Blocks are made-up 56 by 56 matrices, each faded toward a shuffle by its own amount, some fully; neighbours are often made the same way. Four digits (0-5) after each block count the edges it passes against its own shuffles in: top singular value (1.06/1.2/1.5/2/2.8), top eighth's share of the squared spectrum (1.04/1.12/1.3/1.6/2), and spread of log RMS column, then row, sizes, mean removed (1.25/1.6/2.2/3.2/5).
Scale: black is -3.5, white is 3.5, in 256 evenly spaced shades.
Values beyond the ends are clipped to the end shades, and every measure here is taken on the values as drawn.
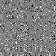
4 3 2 2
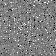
2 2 0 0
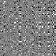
4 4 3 2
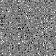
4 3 1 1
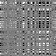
5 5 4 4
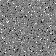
1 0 0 0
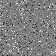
0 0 0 0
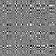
5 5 3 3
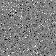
0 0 0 0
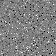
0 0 0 0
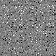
3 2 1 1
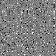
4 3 2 1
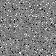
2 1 0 0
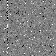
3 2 1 0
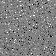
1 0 0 0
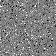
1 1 0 0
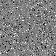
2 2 0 0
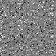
3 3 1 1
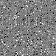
3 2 1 1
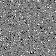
2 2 0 0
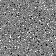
0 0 0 0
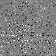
2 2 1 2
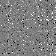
2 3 2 1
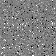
1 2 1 1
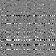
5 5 2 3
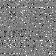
3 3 1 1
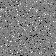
0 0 0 0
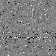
3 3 0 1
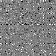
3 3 1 2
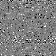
3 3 0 2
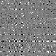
4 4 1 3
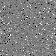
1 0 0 0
